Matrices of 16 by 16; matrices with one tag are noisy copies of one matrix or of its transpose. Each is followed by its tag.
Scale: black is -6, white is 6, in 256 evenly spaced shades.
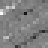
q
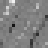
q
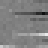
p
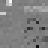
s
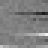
p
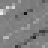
q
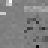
s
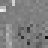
s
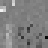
s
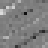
q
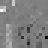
s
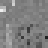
s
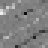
q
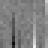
p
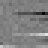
p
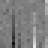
p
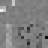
s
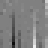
p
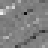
q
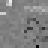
s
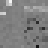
s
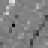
q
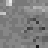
s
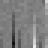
p
